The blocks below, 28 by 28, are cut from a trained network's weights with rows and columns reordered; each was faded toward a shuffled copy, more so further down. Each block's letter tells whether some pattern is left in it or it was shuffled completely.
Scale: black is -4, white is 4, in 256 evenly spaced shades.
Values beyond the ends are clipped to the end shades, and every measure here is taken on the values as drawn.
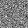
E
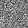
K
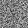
K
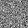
K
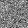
E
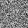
E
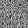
E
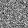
K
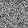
K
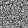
E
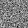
K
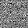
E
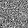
K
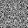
E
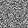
K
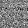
E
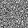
E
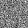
K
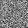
K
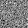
K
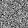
K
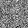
E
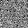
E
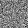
K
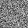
K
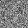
E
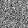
E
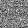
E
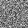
K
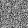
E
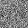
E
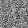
K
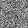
K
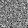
K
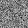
K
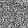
K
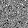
K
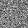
K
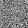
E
